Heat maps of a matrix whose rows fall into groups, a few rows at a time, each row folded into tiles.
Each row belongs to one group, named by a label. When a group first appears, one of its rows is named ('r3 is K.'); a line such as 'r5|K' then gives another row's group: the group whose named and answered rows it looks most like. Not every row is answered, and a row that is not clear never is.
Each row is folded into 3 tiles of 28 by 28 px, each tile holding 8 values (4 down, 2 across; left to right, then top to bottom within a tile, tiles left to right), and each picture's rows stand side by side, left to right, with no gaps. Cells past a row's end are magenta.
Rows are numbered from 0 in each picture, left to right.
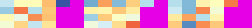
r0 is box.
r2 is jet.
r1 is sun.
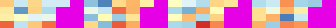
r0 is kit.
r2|jet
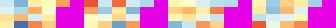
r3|kit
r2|sun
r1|kit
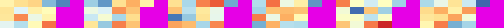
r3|box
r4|kit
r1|jet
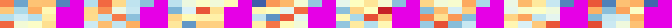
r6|sun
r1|box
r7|kit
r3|box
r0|kit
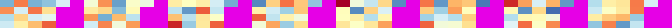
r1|box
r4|kit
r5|kit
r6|kit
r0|sun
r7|box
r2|kit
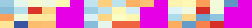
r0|jet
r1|jet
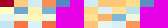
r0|kit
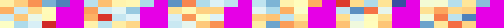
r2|sun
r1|sun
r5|sun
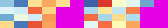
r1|box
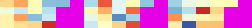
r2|jet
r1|sun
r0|sun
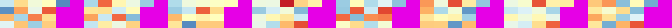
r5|kit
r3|jet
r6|jet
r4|box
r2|jet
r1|box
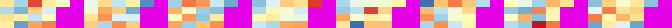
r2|sun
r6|jet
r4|jet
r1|sun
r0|jet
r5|box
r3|jet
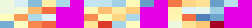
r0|sun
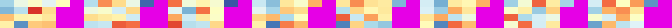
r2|kit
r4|box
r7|box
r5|jet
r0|jet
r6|box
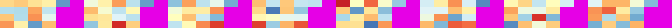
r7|box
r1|sun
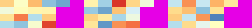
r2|box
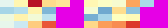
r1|kit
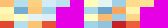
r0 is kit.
